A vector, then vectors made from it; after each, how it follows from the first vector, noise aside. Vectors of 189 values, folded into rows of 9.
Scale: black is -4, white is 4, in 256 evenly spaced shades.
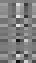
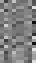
wrapped around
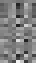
negated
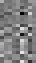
wrapped around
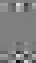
partly zeroed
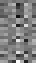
negated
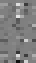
partly zeroed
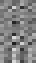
wrapped around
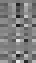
negated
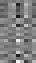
negated
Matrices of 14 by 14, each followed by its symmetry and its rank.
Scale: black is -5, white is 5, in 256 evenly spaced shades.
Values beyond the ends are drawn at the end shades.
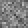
symmetric, full rank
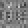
neither, rank three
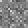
symmetric, rank three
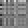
antisymmetric, rank two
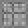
symmetric, rank two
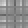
symmetric, rank one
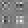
symmetric, rank two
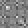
symmetric, rank three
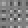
symmetric, rank one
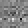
neither, rank three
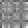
symmetric, rank two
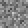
symmetric, full rank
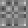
symmetric, rank one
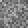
symmetric, full rank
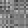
antisymmetric, rank two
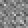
symmetric, rank three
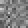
neither, rank three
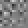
antisymmetric, rank two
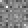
symmetric, rank three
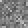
symmetric, full rank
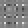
symmetric, rank one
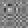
symmetric, rank two
